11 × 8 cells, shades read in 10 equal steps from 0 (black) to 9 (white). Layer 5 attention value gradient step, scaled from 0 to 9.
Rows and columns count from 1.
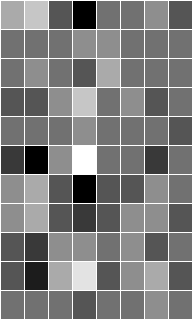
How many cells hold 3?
19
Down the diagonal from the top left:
6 4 4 7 4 4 5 3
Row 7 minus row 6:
3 6 -2 -9 -1 -1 3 0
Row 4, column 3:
5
